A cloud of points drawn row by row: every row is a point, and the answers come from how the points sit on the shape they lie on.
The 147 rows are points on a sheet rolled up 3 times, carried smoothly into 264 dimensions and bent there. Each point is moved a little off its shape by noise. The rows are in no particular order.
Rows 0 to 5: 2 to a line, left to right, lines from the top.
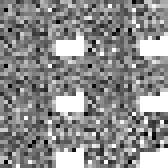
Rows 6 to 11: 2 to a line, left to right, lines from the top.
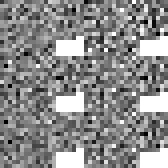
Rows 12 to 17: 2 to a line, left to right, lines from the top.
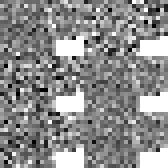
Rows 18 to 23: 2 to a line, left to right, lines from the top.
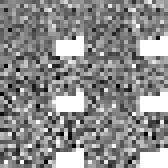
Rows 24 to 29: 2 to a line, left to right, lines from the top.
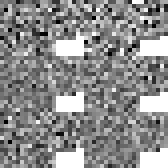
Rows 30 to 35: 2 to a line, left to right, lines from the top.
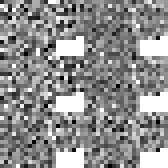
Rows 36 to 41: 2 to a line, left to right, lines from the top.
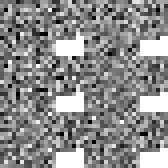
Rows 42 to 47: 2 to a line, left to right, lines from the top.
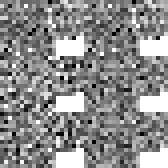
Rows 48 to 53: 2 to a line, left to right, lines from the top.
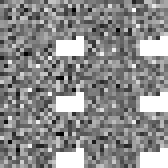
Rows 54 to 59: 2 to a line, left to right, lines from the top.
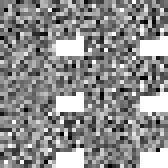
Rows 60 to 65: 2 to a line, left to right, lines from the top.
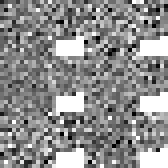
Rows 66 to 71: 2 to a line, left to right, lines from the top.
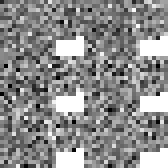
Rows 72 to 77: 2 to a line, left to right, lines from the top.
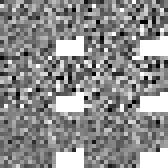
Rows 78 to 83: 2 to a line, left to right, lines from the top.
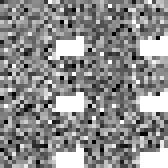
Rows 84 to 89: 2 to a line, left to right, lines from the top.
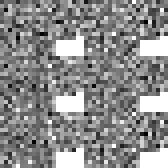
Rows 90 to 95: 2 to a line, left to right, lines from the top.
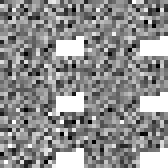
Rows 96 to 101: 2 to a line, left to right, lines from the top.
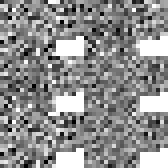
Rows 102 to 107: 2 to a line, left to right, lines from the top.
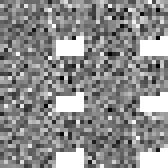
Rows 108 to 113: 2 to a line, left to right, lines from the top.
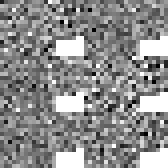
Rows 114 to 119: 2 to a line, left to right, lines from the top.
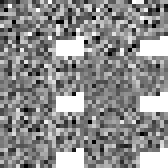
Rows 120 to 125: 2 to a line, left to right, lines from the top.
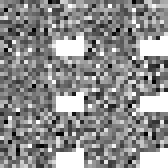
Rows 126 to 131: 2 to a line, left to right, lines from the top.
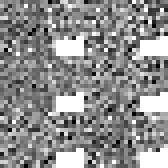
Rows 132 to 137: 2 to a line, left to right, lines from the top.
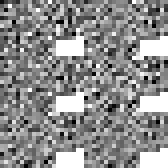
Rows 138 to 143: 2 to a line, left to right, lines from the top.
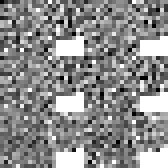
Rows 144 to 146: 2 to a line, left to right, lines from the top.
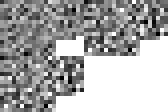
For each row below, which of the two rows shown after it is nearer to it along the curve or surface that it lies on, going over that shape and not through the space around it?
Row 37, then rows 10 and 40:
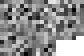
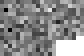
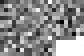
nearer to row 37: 40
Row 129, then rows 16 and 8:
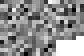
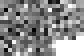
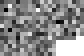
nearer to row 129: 8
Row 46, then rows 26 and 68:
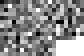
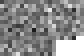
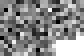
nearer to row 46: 68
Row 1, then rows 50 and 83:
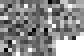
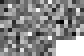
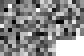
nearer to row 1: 83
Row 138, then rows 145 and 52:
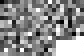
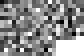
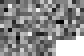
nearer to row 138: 145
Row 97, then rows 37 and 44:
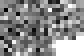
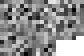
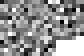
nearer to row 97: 37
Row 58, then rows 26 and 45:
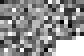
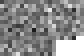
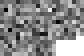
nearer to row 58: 45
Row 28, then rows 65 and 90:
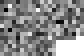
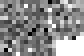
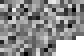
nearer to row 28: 90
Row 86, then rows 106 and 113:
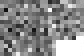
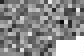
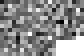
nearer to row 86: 113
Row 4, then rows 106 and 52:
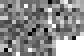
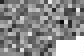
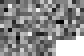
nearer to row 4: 52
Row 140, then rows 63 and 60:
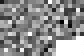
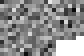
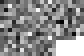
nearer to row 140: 60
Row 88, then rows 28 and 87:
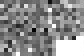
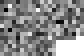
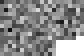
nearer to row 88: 28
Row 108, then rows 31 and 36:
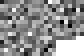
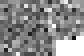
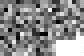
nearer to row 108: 31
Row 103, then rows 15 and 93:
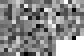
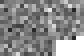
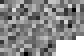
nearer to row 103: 93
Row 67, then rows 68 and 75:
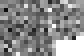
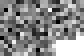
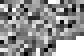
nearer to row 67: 68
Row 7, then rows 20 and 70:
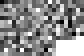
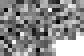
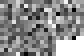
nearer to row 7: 20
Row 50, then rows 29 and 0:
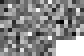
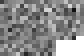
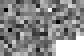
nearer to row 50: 0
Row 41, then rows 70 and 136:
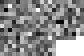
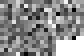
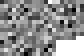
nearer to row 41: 136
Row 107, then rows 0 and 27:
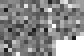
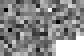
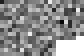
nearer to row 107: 0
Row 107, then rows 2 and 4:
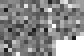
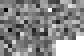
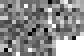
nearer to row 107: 2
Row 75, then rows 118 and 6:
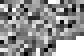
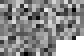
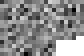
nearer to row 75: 118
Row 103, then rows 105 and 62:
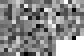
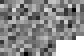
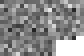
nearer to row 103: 105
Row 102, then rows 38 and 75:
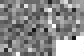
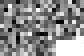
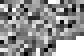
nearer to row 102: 38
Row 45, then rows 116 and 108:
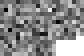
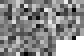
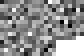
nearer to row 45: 108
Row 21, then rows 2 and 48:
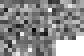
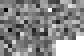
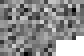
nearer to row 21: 2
